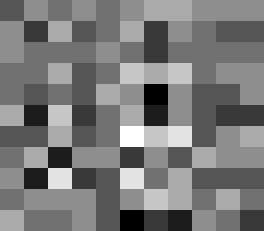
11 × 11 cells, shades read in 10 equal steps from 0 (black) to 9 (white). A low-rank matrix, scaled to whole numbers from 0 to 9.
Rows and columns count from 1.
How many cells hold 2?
10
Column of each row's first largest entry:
7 3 1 6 5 3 6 2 3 7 1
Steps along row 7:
same up down up up down up down up up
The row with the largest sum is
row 7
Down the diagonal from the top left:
3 2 4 3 6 6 7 3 3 6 2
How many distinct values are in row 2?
5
